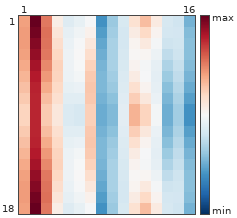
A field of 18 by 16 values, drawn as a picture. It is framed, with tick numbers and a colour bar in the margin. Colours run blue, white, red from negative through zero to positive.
Streaks run downward. Overall the values sit about 50% of the way up the scale. The top and bottom halves mirror each other. The ninth with the lowest average is the middle right.
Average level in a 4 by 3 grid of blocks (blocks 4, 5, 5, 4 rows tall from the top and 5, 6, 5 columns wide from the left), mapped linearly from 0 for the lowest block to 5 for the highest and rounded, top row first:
511 / 410 / 410 / 511
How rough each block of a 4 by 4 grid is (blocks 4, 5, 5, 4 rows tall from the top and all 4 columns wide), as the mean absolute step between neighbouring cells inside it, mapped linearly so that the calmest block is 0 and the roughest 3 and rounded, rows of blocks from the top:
3 1 0 0 / 2 2 1 1 / 2 2 1 1 / 3 1 0 0
